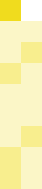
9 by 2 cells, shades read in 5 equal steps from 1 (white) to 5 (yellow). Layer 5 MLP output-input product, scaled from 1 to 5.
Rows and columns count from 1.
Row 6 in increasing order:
2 2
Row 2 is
2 2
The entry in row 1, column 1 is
5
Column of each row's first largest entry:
1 1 2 1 1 1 2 1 1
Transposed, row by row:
5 2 2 3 2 2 2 3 3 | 1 2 3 2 2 2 3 2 2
